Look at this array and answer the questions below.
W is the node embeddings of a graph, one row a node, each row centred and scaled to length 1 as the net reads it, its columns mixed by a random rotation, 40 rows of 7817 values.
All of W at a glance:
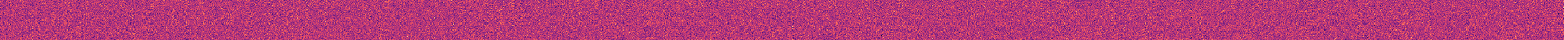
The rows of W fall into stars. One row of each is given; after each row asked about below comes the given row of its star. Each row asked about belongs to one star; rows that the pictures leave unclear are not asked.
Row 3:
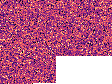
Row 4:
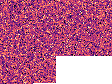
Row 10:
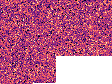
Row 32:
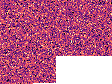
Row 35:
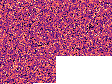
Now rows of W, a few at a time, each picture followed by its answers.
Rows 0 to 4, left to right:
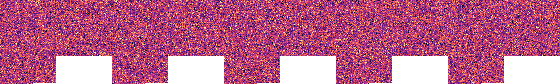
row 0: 3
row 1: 4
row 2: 35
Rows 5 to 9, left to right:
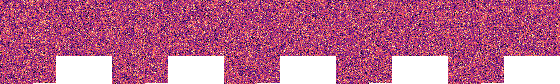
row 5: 3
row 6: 3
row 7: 35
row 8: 3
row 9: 32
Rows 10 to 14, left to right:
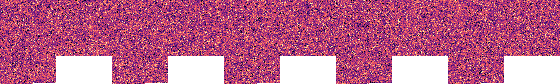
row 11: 10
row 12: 3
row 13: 35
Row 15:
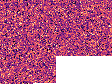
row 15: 32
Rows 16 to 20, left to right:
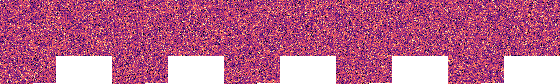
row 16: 10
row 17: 32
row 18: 4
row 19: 3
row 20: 35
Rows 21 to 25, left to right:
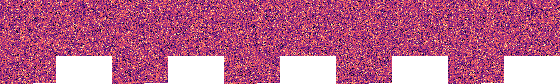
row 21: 3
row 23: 35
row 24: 35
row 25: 3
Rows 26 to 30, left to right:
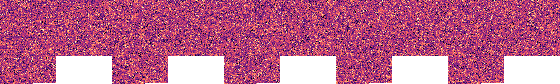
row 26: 10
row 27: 4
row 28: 10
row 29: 4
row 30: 4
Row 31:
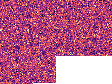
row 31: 35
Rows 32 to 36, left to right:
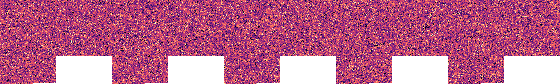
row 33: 10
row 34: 10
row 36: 10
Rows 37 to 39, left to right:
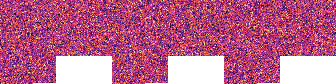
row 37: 35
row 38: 35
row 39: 10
